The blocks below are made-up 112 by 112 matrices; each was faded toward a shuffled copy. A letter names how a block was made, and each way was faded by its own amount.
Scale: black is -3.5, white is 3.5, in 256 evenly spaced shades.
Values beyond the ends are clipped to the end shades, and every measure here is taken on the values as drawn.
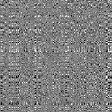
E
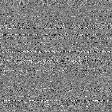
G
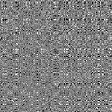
E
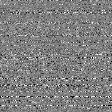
G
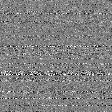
G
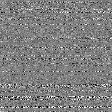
G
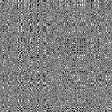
E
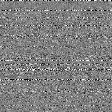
G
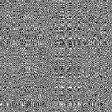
E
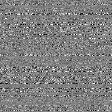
G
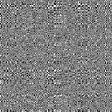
E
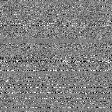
G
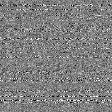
G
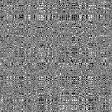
E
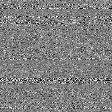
G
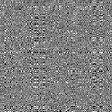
E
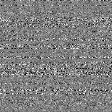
G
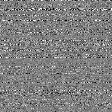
G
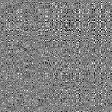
E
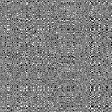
E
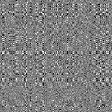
E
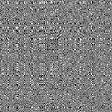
E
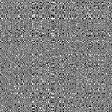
E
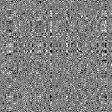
E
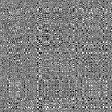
E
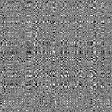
E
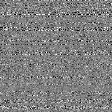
G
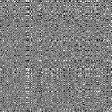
E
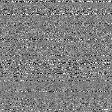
G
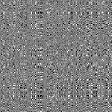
E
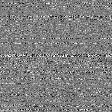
G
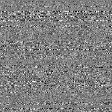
G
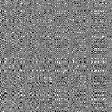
E
